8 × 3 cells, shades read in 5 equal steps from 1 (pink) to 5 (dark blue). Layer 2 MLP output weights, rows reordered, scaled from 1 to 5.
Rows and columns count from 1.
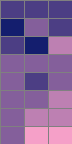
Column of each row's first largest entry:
1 1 2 1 2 1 1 1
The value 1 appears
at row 8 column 2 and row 8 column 3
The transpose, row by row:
4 5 4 3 3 3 3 3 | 4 3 5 3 4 3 2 1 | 4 4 2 3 3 2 2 1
